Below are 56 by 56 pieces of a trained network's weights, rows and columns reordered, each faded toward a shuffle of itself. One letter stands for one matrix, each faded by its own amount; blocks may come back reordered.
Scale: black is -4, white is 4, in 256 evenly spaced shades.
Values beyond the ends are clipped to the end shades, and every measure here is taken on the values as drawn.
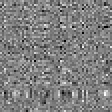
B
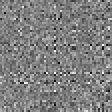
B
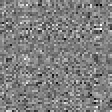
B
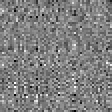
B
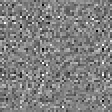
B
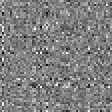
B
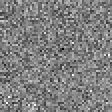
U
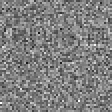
U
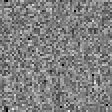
U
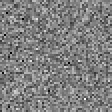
U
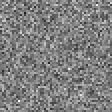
U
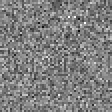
U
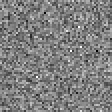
U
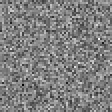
U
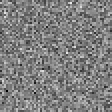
U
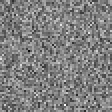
U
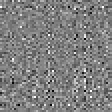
B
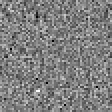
U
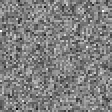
U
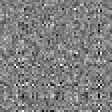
B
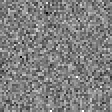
U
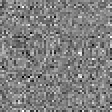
B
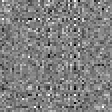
B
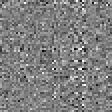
B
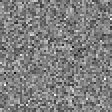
U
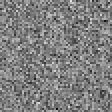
U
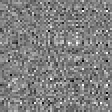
B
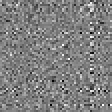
B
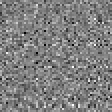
B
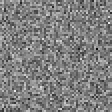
U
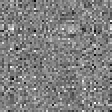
B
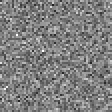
U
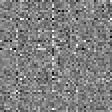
B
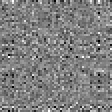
B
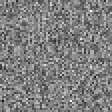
U
